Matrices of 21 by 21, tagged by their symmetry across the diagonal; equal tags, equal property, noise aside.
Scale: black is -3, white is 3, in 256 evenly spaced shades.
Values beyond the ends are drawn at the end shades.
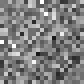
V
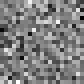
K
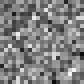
V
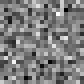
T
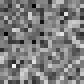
V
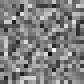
K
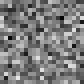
T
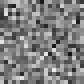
K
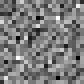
V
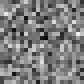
T
